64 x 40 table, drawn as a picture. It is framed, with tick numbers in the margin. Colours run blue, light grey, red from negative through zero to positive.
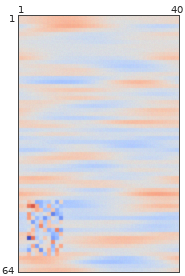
Overall the values sit about 50% of the way up the scale. An odd patch, rougher than its surroundings, sits in the bottom left. Neither half mirrors the other. There is no overall slope. The bottom left is the roughest part. Streaks run across, left to right.
